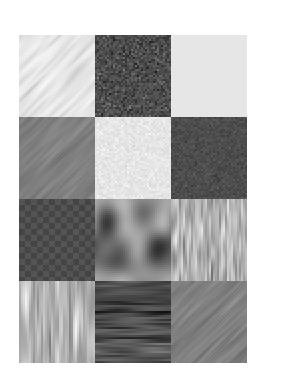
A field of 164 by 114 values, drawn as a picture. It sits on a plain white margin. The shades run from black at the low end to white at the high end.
It is made of 4 by 3 panels. Panel 1,1: very high, slanting up to the right, faint in contrast. Panel 1,2: low, fine-grained. Panel 1,3: very high, flat. Panel 2,1: middling, slanting up to the right, faint in contrast. Panel 2,2: very high, fine-grained, faint in contrast. Panel 2,3: low, fine-grained, faint in contrast. Panel 3,1: low, checkered, faint in contrast. Panel 3,2: middling, smooth, strong in contrast. Panel 3,3: high, streaked downward. Panel 4,1: high, streaked downward. Panel 4,2: low, streaked across. Panel 4,3: middling, slanting up to the right, faint in contrast.
